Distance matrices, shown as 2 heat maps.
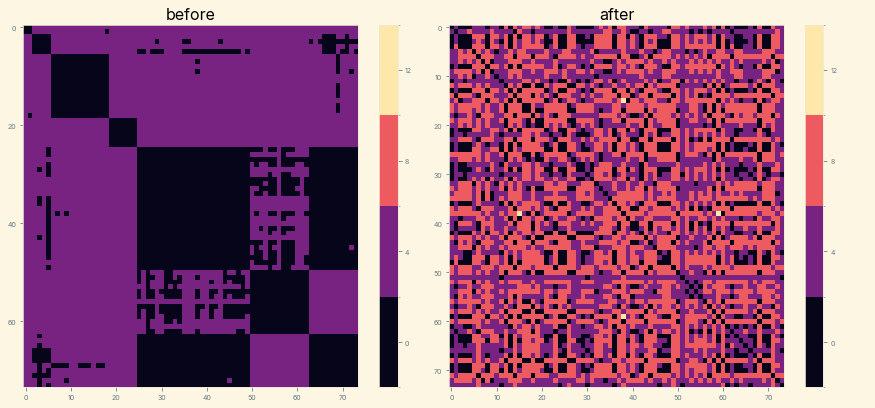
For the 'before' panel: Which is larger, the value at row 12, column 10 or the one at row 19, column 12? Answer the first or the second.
the second
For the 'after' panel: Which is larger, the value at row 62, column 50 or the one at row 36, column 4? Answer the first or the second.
the first
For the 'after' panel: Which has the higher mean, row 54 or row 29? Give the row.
54
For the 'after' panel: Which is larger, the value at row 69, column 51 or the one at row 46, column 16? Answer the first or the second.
the second
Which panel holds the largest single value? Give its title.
after
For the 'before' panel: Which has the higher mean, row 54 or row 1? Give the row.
1
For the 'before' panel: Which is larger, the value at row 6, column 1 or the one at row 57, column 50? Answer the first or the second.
the first
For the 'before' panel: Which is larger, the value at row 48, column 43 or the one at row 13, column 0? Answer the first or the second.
the second
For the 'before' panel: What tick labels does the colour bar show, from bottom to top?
0, 4, 8, 12
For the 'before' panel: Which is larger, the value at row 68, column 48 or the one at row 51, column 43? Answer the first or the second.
the second
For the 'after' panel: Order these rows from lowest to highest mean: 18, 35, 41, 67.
67, 41, 18, 35
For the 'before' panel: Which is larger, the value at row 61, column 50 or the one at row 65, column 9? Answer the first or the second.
the second
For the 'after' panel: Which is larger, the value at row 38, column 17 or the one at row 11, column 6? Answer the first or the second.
the second
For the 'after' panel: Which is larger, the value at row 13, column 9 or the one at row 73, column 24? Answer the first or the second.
the first
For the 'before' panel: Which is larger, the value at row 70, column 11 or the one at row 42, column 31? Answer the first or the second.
the first
